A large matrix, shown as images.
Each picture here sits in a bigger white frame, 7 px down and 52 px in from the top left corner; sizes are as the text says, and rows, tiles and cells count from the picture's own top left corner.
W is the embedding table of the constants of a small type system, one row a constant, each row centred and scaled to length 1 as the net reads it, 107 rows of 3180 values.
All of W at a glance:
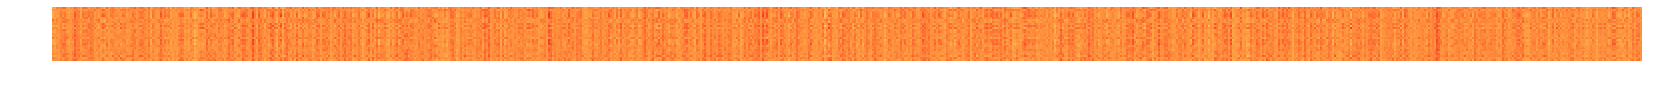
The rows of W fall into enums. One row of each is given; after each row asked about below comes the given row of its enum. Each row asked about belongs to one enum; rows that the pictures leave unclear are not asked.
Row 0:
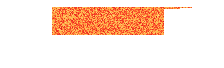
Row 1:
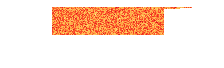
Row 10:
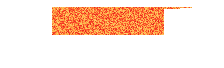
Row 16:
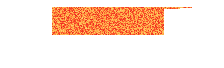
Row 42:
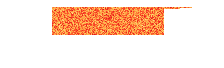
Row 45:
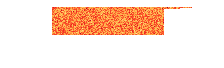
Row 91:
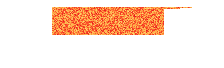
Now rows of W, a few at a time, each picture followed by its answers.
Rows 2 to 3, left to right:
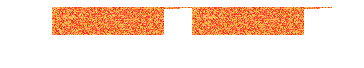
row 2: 0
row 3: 0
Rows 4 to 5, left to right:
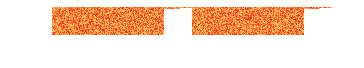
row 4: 10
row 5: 42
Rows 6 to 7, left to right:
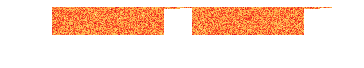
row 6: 1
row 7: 42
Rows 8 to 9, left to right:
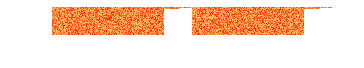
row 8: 42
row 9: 0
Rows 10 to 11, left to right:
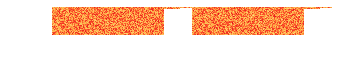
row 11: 91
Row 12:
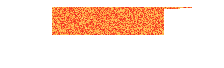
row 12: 16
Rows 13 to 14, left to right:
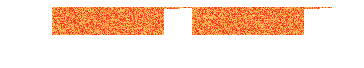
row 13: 16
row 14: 0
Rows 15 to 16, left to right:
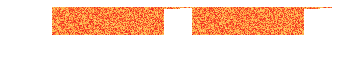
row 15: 10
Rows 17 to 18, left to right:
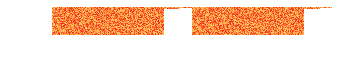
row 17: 16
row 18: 10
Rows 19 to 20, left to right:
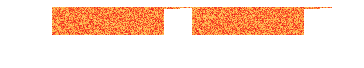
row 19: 10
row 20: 0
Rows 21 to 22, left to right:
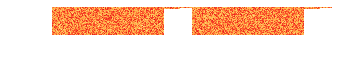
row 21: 42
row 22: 0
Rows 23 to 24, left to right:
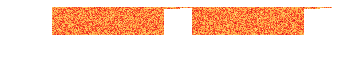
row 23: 91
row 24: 1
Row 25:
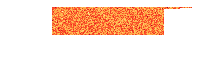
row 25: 45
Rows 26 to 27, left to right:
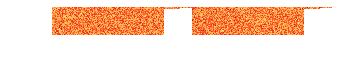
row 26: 0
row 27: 45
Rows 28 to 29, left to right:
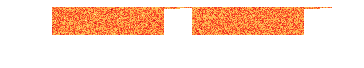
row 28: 1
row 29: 0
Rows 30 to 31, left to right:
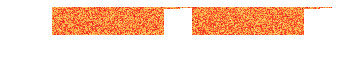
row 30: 91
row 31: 45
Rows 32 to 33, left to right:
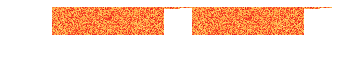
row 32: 42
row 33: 42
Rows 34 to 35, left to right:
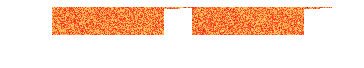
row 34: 16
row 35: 45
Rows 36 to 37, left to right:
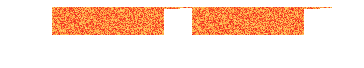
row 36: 16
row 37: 10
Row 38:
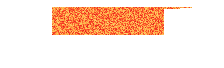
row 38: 10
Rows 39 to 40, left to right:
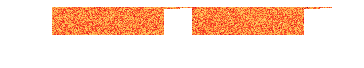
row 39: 91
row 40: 45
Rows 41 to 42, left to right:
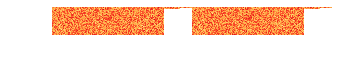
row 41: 42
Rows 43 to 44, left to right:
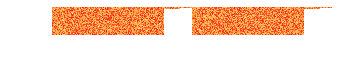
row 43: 42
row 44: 0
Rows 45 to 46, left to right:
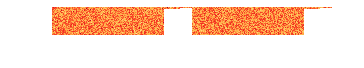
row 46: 16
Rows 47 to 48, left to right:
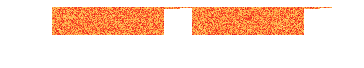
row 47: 0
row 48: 42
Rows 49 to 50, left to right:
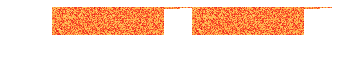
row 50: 0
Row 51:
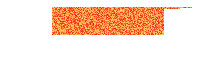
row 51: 16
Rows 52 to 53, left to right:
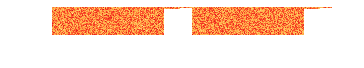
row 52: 42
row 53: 16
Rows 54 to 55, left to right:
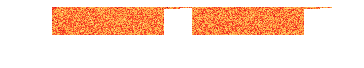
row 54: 45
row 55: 91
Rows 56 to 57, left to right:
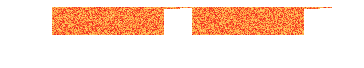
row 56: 91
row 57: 16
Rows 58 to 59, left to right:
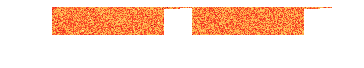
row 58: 45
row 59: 16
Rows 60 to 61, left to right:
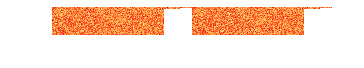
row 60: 45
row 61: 45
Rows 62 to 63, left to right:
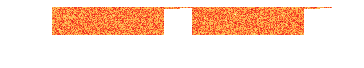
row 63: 1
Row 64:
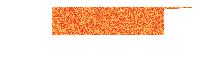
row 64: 16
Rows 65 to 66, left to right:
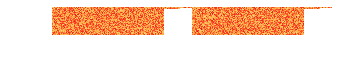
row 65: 16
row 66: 0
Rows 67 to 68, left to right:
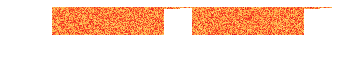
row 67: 10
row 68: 42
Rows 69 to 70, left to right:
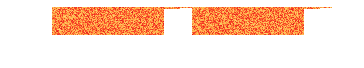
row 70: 10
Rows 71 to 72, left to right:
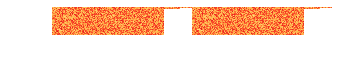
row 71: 0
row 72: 0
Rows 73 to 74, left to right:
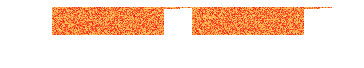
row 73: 91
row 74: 0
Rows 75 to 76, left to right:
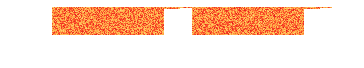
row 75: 16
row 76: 91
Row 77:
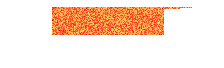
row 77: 45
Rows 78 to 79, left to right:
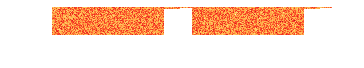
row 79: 1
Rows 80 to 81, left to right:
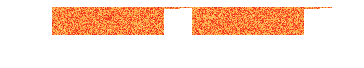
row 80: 42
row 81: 0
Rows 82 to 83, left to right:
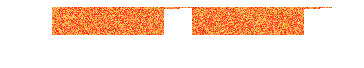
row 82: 0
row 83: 45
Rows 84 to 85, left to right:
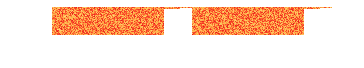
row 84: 0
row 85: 10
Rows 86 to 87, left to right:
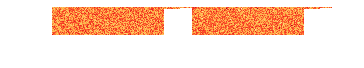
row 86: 10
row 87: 45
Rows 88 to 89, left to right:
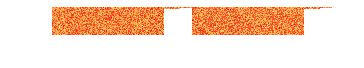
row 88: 42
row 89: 45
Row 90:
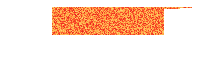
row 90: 16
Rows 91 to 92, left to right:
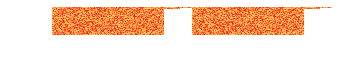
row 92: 91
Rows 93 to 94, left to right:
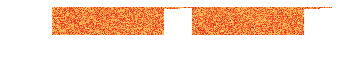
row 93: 16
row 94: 45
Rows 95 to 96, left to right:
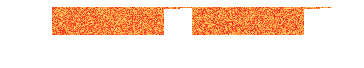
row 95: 45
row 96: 91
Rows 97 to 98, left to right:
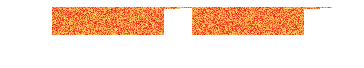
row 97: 1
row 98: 91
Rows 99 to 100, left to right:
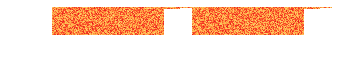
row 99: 91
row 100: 10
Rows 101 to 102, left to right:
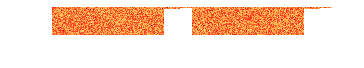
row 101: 45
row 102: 42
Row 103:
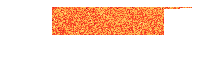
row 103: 45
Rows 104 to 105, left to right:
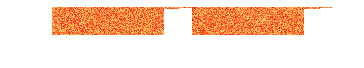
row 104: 16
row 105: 45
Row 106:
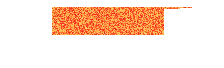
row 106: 16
